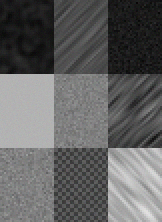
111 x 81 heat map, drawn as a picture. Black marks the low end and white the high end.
The table splits into 3 rows of 3 panels. Panel 1,1: very low, blotchy, faint in contrast. Panel 1,2: low, slanting up to the right, faint in contrast. Panel 1,3: very low, fine-grained, faint in contrast. Panel 2,1: high, flat. Panel 2,2: middling, fine-grained, faint in contrast. Panel 2,3: low, slanting up to the right. Panel 3,1: middling, fine-grained, faint in contrast. Panel 3,2: low, checkered. Panel 3,3: high, slanting down to the right.
